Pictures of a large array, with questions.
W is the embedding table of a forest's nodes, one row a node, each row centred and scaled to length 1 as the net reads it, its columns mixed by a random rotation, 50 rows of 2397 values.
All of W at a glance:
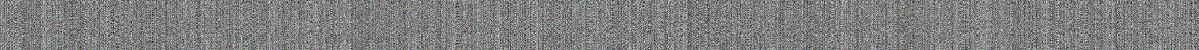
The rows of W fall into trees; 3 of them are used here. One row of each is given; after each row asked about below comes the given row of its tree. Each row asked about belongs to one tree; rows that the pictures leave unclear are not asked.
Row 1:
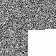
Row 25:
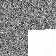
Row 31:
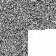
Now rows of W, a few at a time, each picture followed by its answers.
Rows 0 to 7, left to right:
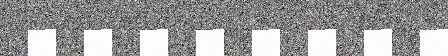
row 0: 25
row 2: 1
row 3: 1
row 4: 31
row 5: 25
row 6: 1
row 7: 31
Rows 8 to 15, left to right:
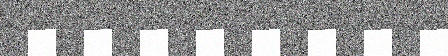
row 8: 25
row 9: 1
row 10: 25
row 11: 1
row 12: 25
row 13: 1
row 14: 25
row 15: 25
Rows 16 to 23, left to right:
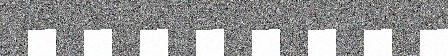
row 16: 1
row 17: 31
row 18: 25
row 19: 1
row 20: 25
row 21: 31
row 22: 31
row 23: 25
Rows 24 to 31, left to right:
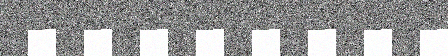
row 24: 1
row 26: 31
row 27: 25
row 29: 1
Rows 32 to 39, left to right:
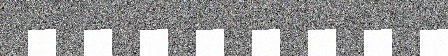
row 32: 25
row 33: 25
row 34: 1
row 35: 1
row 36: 1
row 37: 25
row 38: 1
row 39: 25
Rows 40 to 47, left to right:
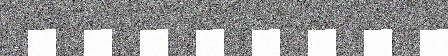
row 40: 1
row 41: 25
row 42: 25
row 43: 1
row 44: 31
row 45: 25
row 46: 1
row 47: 31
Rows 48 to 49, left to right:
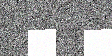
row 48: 25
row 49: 31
